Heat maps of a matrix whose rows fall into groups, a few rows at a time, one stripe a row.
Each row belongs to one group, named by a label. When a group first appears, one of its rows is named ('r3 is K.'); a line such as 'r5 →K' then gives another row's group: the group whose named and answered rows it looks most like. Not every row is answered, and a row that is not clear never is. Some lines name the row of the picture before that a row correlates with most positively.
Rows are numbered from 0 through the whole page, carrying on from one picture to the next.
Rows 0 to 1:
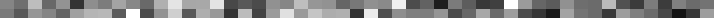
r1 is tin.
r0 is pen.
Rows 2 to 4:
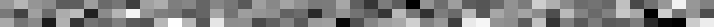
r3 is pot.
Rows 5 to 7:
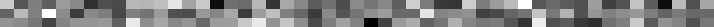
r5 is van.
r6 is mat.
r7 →pot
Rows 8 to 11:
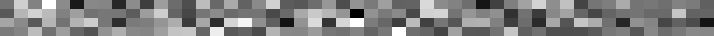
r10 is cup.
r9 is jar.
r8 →mat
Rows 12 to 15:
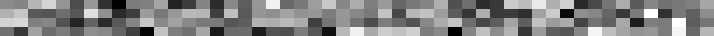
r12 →mat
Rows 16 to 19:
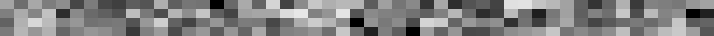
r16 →mat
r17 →tin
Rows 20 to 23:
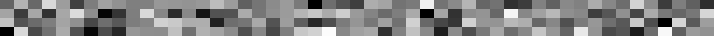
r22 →van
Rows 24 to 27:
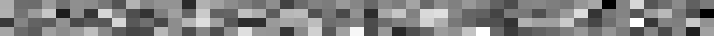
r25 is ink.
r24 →cup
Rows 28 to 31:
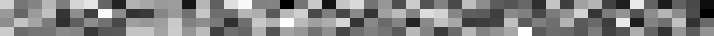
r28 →cup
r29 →ink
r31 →van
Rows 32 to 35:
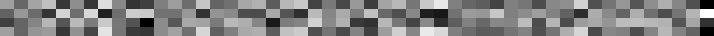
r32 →ink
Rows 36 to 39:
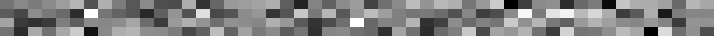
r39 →pot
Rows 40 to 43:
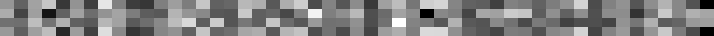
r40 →ink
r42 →pen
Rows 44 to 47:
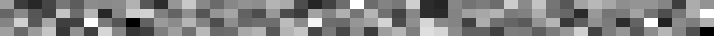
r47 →ink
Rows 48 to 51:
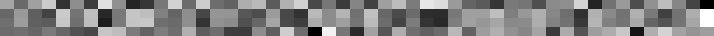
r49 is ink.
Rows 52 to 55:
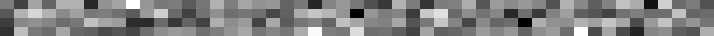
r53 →jar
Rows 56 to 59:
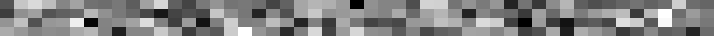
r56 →jar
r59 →cup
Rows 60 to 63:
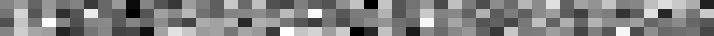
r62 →mat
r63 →tin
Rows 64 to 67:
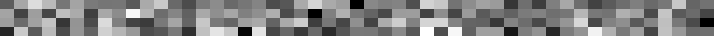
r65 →pot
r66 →ink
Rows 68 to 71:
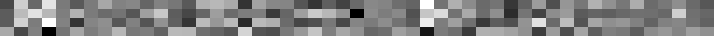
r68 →mat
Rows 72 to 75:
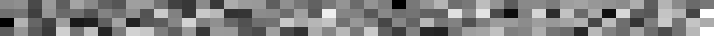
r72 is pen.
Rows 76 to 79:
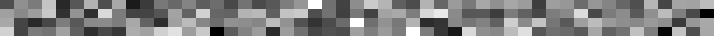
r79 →van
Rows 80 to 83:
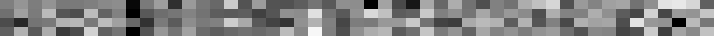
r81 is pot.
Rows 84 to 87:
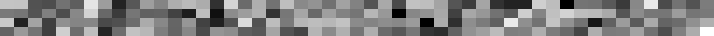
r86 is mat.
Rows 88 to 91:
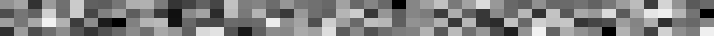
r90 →mat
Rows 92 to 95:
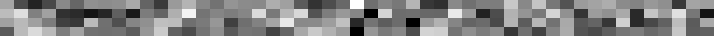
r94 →tin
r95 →jar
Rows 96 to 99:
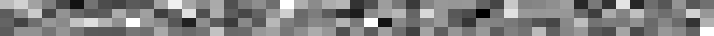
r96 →tin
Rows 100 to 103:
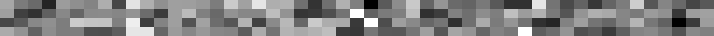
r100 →pot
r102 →tin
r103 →van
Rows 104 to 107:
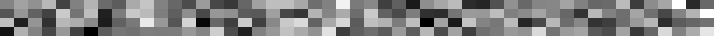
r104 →tin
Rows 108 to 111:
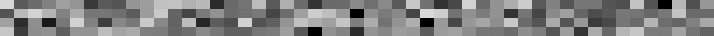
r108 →van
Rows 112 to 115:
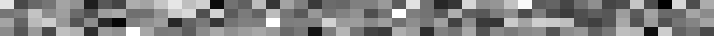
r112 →van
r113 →pen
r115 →pot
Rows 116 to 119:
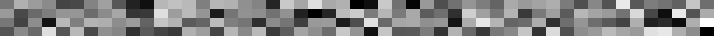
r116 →tin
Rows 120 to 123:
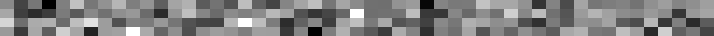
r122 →cup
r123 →pot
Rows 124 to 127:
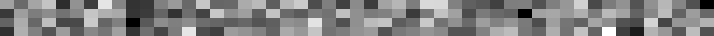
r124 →ink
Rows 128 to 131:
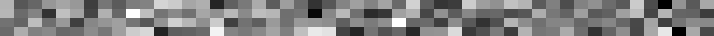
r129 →pot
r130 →pen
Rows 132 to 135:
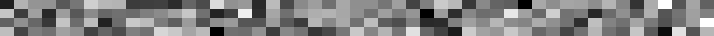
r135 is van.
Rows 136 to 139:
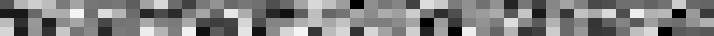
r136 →jar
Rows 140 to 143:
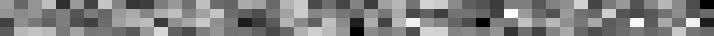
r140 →ink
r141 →pen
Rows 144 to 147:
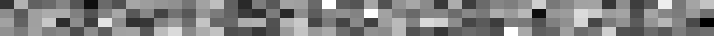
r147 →pen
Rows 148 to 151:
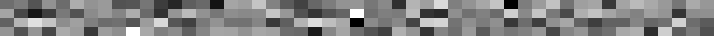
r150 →jar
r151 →pot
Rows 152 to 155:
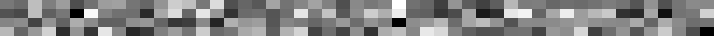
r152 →pen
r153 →pen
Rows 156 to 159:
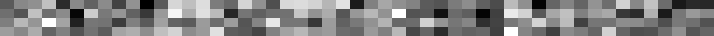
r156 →tin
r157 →pen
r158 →mat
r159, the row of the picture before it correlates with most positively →152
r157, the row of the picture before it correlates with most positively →153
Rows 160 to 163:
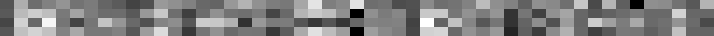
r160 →cup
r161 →jar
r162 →mat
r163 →jar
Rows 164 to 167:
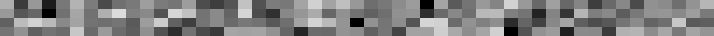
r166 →jar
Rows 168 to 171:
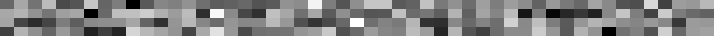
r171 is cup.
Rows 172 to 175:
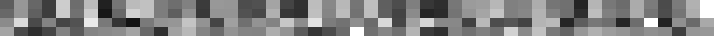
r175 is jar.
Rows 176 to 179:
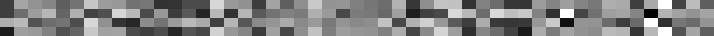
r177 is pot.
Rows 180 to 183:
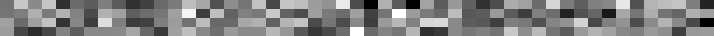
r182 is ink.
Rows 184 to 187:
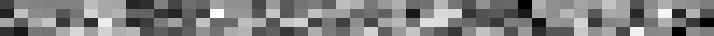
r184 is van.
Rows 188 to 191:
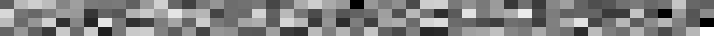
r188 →jar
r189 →van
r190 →ink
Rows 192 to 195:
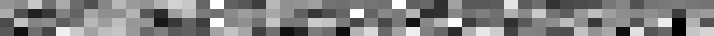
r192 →pen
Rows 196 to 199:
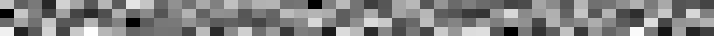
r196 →pot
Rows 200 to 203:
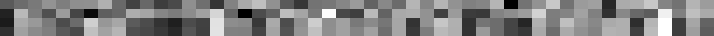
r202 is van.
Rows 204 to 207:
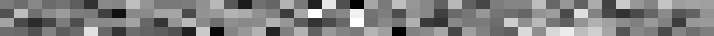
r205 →cup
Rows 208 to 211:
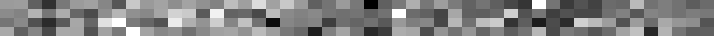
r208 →pot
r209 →pen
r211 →pot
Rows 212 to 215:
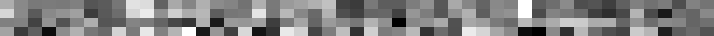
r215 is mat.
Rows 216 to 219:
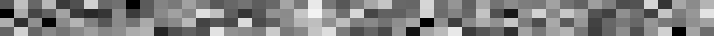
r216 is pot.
